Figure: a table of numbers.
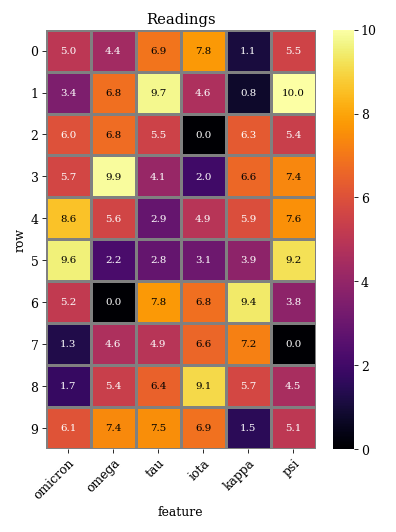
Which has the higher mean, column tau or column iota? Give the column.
tau
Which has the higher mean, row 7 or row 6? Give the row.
6
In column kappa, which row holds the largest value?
6
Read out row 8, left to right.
1.7 5.4 6.4 9.1 5.7 4.5
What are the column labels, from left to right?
omicron, omega, tau, iota, kappa, psi
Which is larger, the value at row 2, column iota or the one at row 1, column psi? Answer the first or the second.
the second
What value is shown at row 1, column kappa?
0.8
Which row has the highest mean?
3
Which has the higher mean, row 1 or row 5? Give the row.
1
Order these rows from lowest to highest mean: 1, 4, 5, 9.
5, 9, 1, 4
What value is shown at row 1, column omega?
6.8
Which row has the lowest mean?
7
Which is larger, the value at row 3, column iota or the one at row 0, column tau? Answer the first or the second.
the second
